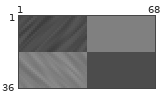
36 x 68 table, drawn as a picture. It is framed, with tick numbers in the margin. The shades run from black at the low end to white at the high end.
The table splits into 2 rows of 2 panels. Panel 1,1: low, slanting up to the right, faint in contrast. Panel 1,2: middling, flat. Panel 2,1: middling, slanting down to the right, faint in contrast. Panel 2,2: low, flat.
